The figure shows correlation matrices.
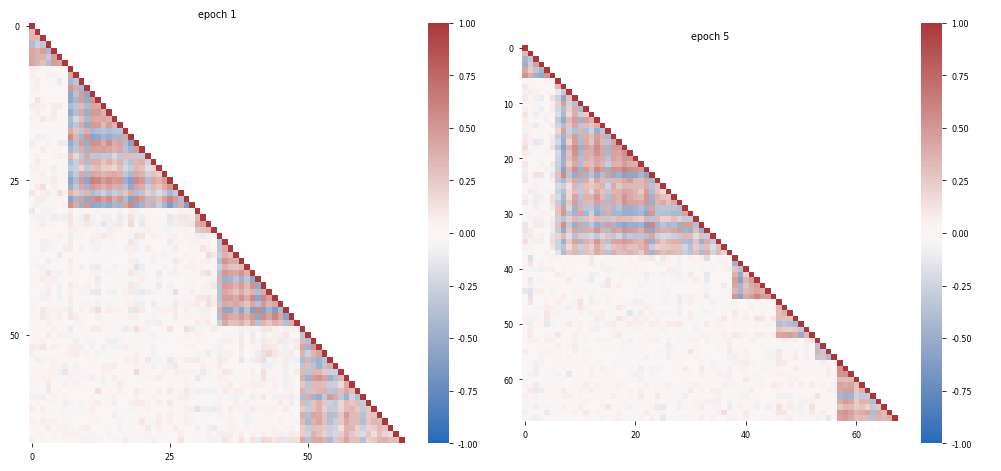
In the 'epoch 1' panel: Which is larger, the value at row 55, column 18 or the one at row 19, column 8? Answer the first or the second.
the first
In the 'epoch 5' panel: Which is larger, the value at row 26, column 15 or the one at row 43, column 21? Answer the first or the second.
the second
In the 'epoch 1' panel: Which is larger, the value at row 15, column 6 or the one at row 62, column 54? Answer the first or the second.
the first
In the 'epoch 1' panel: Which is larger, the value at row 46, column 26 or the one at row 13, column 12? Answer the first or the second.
the second
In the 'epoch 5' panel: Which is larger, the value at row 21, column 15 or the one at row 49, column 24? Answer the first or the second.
the second
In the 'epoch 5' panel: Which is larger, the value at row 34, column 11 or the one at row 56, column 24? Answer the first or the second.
the second
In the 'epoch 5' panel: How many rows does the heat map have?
68
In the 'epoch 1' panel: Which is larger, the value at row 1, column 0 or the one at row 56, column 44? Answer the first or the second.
the first
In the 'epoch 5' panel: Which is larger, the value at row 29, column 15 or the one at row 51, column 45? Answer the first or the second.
the first
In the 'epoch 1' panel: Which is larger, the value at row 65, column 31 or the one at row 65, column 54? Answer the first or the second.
the first
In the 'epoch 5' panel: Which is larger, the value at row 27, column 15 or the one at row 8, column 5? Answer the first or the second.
the second
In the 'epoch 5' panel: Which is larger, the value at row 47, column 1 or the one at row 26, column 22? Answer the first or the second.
the second
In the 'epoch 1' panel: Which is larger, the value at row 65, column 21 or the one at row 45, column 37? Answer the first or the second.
the second
